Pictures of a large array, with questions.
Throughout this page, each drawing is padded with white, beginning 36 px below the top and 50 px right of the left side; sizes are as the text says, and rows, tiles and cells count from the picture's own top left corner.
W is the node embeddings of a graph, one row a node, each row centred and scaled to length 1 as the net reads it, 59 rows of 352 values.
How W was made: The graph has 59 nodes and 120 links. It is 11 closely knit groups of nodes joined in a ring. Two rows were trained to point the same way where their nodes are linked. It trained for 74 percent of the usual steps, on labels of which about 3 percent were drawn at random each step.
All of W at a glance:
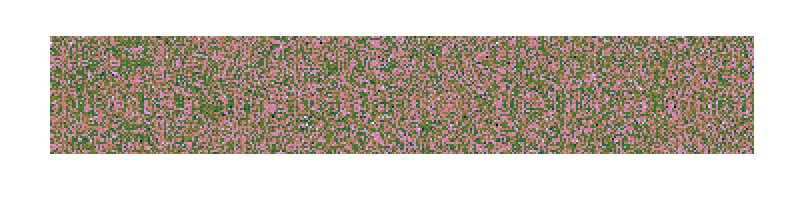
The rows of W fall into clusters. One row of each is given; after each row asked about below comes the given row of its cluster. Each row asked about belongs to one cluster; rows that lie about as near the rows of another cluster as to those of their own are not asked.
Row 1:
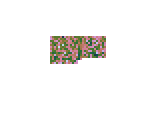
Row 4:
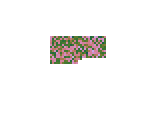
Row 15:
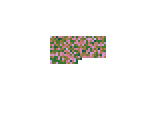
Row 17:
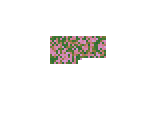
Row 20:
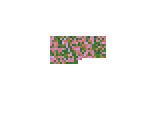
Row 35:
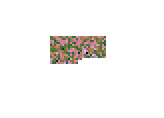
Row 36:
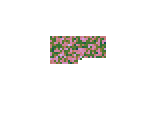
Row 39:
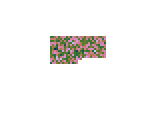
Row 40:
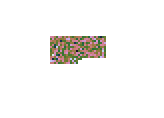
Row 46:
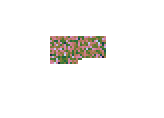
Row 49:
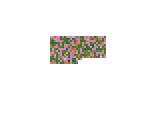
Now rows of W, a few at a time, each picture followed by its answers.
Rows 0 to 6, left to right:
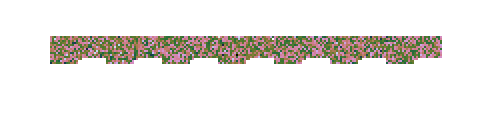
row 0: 4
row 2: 17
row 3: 49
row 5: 15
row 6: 39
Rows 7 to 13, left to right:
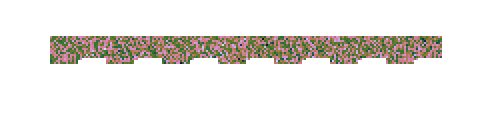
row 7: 17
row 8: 20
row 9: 17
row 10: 40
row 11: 20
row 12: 49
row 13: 15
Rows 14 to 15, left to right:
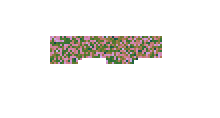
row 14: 49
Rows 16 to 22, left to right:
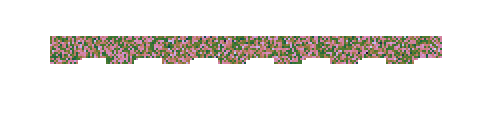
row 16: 46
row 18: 36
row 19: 35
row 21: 35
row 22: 39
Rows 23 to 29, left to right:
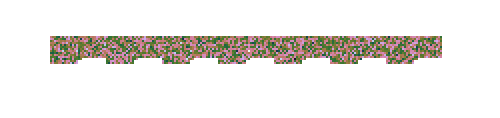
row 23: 1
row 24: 17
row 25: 15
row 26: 36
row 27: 40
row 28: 49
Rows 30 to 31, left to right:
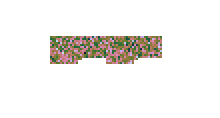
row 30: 17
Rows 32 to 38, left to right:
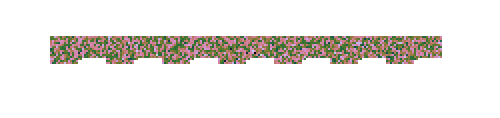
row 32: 35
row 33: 46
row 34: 35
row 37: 35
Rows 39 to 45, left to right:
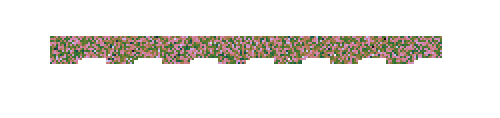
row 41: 36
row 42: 46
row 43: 20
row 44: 49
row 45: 4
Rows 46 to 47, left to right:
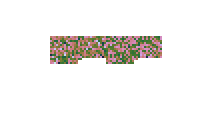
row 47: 39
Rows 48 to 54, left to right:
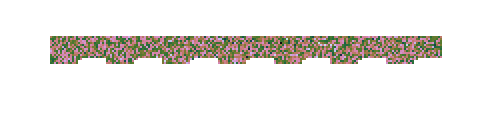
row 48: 17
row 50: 4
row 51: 15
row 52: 15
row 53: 35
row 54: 40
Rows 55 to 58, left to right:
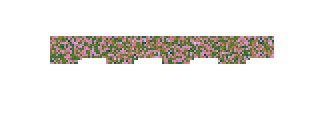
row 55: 46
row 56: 40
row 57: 4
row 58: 39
